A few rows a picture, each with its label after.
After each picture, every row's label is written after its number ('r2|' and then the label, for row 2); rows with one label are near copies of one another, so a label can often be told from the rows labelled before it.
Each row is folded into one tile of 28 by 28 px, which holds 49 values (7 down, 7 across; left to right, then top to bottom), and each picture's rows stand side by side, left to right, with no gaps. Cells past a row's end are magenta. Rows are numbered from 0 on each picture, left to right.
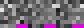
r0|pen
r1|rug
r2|rug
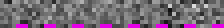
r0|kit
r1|rug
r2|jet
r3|jet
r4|kit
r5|kit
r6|rug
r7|pen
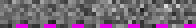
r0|kit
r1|kit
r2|kit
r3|jet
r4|pen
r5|rug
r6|pen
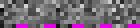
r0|rug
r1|jet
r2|rug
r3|jet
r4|pen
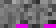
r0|kit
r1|kit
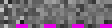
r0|pen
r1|jet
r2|kit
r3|kit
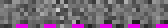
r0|kit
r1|jet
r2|pen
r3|kit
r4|kit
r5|kit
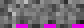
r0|jet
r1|kit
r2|kit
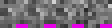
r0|jet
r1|jet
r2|jet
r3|rug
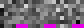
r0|rug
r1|jet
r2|pen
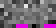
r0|rug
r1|kit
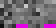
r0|rug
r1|jet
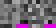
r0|kit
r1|pen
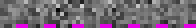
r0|jet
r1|jet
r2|rug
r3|jet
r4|rug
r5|kit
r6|kit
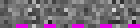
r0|jet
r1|pen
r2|jet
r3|jet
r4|pen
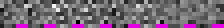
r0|rug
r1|rug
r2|pen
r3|pen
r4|rug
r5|pen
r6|kit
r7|kit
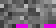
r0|rug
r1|jet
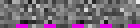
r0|kit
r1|pen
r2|kit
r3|pen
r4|jet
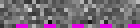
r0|rug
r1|pen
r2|jet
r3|pen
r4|jet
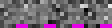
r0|rug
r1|kit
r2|rug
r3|rug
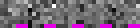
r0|jet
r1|rug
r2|kit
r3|kit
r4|rug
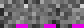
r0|rug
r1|kit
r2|rug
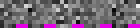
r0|rug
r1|rug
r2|pen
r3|jet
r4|rug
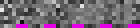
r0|pen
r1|jet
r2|rug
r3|kit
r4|kit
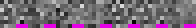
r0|pen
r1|jet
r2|rug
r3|kit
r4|pen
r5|pen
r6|jet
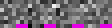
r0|pen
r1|rug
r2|rug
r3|pen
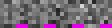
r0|kit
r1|kit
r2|rug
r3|pen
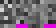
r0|pen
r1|kit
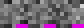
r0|kit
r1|kit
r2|rug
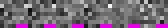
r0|rug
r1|rug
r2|jet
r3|rug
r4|jet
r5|pen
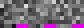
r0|rug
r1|jet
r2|pen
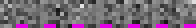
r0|pen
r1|kit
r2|rug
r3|kit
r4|kit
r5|kit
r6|jet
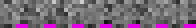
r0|kit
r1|jet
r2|jet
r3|kit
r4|kit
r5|jet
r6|kit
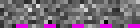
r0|rug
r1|pen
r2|rug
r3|pen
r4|jet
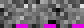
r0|rug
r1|kit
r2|rug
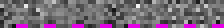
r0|rug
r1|jet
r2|kit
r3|kit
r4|rug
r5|kit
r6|pen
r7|pen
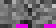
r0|kit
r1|rug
